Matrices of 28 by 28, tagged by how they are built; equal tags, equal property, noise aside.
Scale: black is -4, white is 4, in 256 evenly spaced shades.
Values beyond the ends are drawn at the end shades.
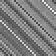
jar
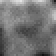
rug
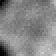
rug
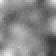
rug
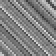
jar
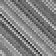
jar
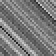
jar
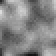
rug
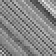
jar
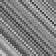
jar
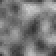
rug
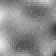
rug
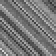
jar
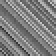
jar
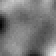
rug
